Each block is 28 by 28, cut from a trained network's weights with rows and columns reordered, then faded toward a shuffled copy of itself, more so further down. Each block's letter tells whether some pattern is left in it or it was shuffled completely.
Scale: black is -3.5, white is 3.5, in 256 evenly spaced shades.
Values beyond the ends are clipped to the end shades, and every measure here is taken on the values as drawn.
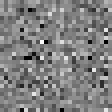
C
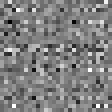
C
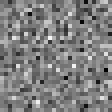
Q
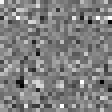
C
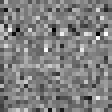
C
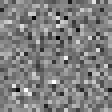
Q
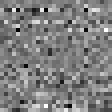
C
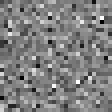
Q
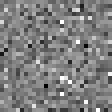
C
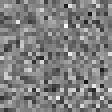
C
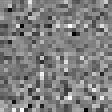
C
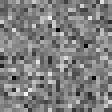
Q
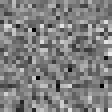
C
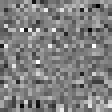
C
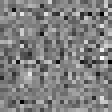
C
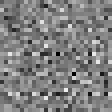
C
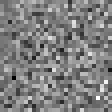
Q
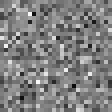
Q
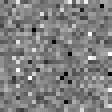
Q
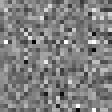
C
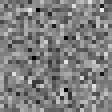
Q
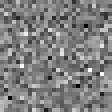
Q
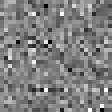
C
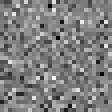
Q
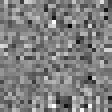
C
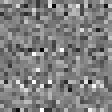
C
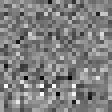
C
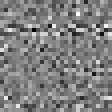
C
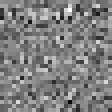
C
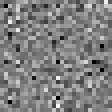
C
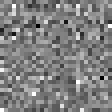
C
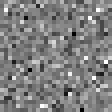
Q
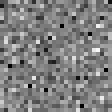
Q
